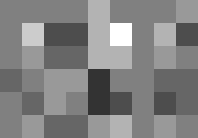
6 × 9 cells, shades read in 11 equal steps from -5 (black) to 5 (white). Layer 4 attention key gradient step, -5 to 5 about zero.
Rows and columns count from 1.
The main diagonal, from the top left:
0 3 -1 1 -3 2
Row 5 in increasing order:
-3 -2 -2 -1 -1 0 0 0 1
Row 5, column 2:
-1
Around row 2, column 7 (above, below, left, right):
0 0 5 2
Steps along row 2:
up down same up up down up down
